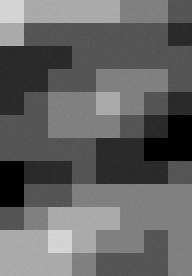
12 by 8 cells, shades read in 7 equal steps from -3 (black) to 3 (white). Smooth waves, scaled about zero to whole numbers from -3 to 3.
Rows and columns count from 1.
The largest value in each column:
2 1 2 1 1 0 0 0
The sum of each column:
-10 -8 -3 -2 -4 -8 -12 -14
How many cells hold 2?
2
